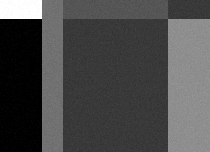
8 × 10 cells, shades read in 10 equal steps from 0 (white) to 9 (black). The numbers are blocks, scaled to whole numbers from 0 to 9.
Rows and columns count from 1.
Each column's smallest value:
0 0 5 6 6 6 6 6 4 4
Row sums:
49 66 66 66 66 66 66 66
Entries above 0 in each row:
8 10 10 10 10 10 10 10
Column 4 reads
6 7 7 7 7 7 7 7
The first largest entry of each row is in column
9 1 1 1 1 1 1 1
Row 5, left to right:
9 9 5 7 7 7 7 7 4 4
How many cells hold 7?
37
